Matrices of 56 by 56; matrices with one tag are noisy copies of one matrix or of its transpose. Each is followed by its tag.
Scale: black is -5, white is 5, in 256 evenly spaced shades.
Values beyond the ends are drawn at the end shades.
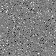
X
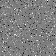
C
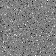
C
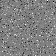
C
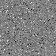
X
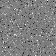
C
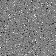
C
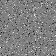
C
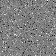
C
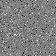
C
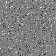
X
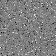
C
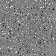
X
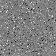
X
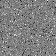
C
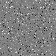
X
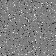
C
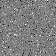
C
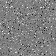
X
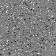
X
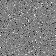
C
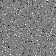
C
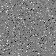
X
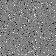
C
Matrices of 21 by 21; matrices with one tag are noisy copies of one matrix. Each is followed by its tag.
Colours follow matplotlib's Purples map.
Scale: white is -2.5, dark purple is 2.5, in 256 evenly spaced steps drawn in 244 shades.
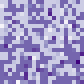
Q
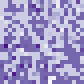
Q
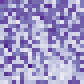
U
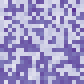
Q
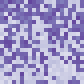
U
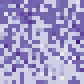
U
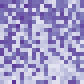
U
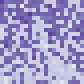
U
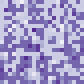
Q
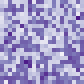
Q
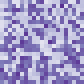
Q
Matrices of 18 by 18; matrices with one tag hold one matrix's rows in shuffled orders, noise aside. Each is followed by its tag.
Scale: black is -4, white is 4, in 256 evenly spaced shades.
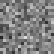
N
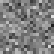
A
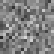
N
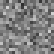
A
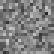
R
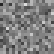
N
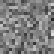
A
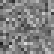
N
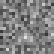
N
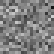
A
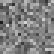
N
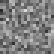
N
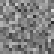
A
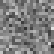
A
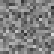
A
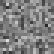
R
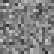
R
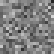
A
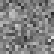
A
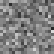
A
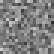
A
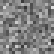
A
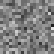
A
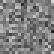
A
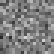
N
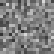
N
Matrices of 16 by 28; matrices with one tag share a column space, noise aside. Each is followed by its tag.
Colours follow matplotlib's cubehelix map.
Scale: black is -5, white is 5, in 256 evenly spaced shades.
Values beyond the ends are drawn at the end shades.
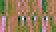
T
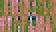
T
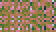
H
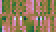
T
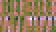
T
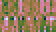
T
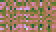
H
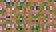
H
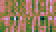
T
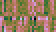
T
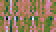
T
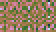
H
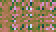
H
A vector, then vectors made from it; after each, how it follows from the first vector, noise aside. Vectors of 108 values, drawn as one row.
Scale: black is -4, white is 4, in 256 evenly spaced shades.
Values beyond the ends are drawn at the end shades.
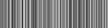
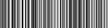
scaled up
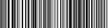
scaled up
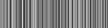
negated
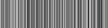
wrapped around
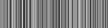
negated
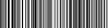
scaled up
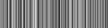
negated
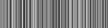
negated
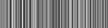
negated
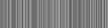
shrunk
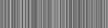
shrunk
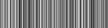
wrapped around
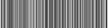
wrapped around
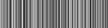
negated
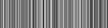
wrapped around
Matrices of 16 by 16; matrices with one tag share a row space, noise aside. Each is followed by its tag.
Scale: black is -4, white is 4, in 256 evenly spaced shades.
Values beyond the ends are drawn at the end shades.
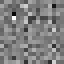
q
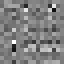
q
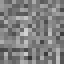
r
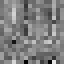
q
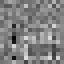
q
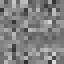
q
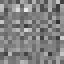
r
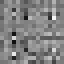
q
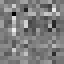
q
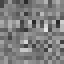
r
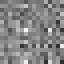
r
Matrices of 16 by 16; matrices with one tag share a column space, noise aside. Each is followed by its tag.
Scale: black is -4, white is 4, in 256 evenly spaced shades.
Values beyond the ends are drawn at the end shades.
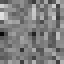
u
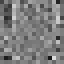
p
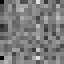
p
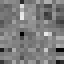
u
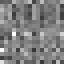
u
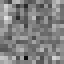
p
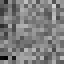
p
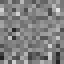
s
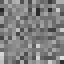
s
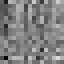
p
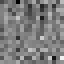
p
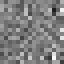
s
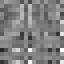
u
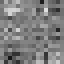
s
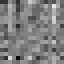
p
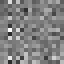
s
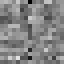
p
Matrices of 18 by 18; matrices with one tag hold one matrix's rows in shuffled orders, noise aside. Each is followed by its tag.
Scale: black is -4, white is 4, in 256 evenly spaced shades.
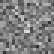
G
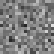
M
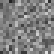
M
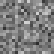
G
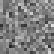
M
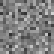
M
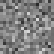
G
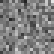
M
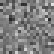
M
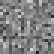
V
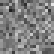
M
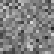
V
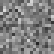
V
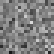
M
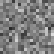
M
